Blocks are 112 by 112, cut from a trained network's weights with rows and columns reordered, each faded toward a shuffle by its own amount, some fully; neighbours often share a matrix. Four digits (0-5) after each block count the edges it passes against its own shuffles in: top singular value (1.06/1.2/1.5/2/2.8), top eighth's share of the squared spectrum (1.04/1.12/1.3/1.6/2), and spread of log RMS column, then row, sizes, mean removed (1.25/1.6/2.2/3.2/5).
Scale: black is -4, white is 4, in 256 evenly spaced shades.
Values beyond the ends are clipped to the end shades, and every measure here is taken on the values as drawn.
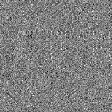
4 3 2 1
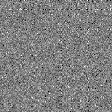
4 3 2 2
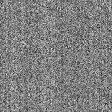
3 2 0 1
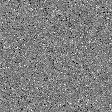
0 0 0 0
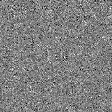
3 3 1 1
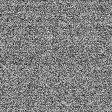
2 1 0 0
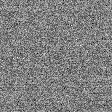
1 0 0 0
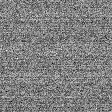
3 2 0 0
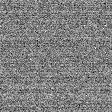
3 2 0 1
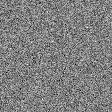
0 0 0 0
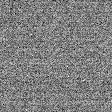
2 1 0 0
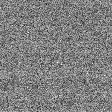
1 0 0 0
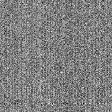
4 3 1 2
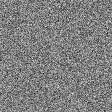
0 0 0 0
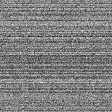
5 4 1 3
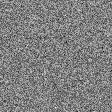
0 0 0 0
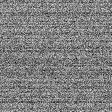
4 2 0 2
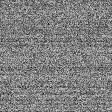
3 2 0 1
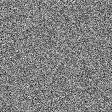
0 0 0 0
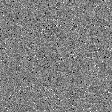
3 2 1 1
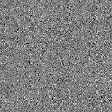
4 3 2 2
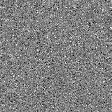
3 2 1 1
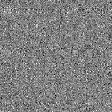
4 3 1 2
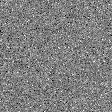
2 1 0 0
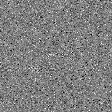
3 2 0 1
